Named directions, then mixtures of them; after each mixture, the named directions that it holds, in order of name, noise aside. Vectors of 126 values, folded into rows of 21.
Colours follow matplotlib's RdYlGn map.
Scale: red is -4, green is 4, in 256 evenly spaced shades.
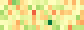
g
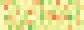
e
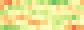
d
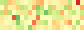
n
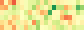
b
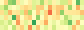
b, n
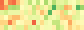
b, d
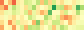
b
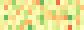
e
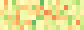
e, n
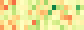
b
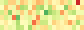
n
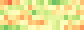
d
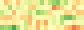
b, d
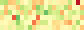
n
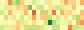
g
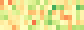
b, g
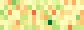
g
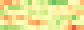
d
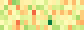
g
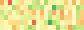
b, g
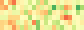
b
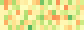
e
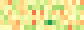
b, g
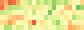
b, d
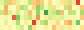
n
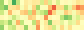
b, g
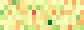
g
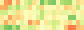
d, e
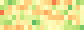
d, n
